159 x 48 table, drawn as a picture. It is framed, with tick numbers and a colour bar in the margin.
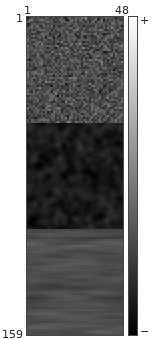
It is made of 3 by 1 panels. Panel 1,1: low, fine-grained. Panel 2,1: very low, blotchy, faint in contrast. Panel 3,1: low, streaked across, faint in contrast.
